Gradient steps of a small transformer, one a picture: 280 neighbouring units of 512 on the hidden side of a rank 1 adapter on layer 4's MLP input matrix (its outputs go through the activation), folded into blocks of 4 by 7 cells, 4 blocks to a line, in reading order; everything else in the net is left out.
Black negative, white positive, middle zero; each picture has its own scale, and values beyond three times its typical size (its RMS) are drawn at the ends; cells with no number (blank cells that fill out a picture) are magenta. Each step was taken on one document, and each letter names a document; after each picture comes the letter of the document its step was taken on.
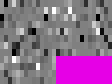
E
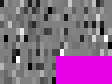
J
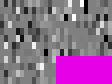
J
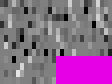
J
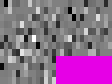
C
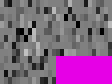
E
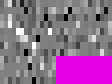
E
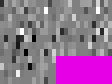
J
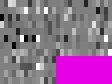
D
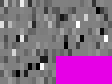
D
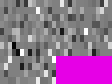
C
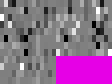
D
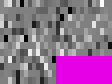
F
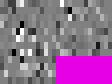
F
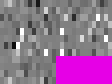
D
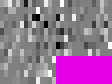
C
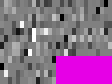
C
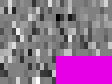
C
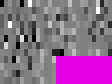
J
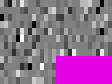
E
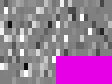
F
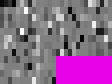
D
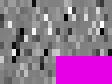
E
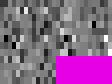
D
